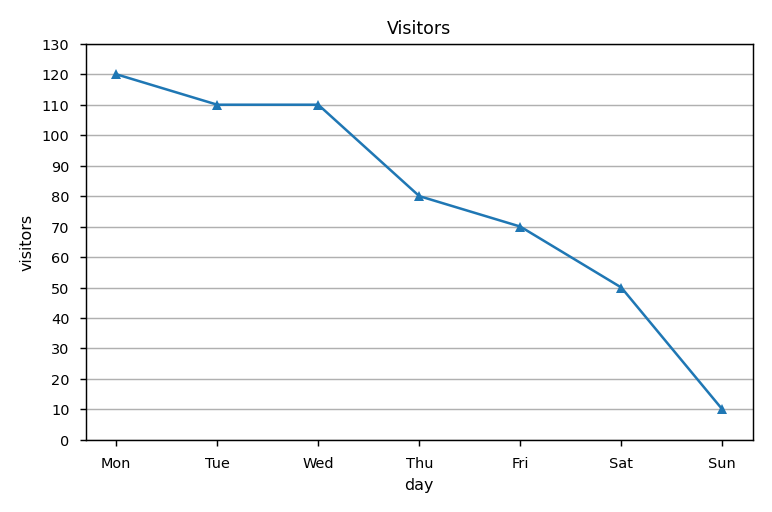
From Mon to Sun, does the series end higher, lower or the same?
lower
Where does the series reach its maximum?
Mon
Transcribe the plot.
Title: Visitors
x-axis: day, ticks Mon Tue Wed Thu Fri Sat Sun
y-axis: visitors, ticks 0 10 20 30 40 50 60 70 80 90 100 110 120 130
Values:
120 110 110 80 70 50 10
